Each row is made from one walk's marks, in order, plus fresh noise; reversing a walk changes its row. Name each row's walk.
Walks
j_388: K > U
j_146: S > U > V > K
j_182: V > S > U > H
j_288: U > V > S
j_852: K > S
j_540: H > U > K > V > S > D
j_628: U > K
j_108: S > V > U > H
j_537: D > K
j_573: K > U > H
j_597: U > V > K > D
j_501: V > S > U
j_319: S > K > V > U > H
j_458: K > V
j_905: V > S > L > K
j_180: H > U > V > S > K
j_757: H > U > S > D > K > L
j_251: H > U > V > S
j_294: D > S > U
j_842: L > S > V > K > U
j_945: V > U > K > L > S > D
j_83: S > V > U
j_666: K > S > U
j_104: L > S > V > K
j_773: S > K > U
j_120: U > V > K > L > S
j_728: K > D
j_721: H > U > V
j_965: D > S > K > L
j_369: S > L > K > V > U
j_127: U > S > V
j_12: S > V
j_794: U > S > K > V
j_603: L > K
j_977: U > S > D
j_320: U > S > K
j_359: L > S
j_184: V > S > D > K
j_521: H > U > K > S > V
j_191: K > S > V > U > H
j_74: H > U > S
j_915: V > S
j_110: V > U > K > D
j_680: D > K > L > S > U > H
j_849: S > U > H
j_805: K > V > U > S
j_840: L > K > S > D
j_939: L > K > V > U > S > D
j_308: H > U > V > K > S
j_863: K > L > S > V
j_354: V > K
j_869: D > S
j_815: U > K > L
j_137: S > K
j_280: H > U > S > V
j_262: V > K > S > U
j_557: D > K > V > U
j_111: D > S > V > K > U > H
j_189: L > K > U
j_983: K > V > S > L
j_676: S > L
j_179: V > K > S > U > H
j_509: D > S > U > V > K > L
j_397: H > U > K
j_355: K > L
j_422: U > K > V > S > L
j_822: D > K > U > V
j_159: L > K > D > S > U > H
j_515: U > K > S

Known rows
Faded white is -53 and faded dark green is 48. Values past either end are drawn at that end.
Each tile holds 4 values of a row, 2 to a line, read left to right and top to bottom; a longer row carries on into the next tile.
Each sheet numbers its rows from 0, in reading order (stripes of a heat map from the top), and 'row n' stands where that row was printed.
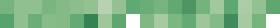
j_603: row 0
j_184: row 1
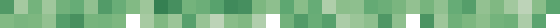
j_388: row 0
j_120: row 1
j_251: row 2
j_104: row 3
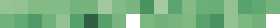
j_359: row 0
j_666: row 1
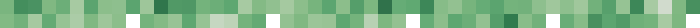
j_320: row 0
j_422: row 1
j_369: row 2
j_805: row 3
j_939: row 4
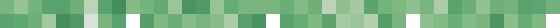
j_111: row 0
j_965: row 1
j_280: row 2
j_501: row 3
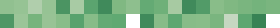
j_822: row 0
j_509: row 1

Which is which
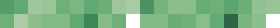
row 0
j_458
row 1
j_852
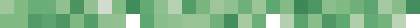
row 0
j_840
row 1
j_146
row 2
j_977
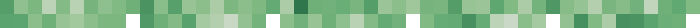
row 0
j_397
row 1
j_180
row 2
j_815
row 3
j_540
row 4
j_849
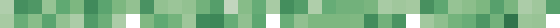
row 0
j_515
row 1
j_573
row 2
j_355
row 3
j_728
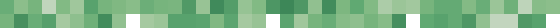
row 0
j_74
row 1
j_945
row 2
j_983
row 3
j_757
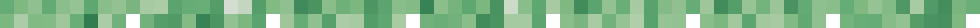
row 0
j_354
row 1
j_159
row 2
j_288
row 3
j_191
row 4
j_628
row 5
j_127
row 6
j_869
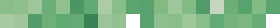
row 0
j_110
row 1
j_537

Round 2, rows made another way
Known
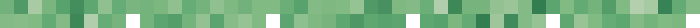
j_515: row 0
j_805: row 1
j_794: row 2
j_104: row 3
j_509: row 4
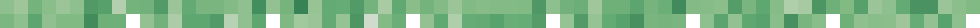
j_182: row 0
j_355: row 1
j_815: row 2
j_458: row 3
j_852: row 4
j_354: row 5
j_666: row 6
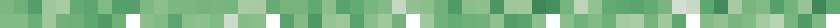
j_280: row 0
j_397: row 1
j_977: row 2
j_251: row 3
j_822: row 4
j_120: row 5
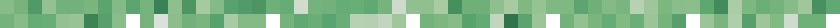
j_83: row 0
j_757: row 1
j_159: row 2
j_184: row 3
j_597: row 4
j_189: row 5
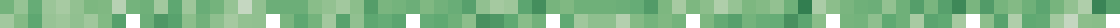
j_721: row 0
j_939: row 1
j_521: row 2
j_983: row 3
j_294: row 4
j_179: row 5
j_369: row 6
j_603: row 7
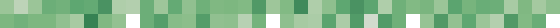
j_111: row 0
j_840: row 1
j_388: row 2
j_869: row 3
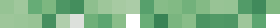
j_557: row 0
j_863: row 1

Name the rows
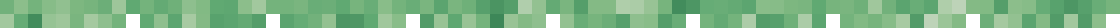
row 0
j_74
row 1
j_127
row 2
j_137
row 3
j_320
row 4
j_308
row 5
j_676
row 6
j_628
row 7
j_773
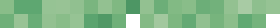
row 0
j_501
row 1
j_110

